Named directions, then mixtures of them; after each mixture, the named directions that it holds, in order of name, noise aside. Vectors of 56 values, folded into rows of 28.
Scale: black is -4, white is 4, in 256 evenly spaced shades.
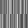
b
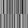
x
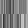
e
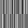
b, x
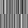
x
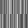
b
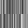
e, x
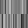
e, x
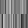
e, x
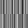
b, x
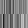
e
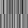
x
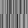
b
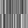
e, x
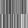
e, x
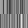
b, x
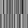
x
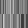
e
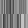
e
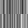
e, x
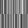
x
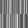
b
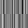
b, x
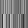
b, e
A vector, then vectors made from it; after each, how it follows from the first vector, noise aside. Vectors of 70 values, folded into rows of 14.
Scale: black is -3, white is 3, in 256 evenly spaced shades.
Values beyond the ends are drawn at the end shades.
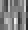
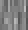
shrunk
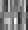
copied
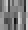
negated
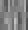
shrunk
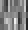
copied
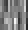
copied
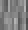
shrunk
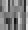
negated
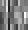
wrapped around
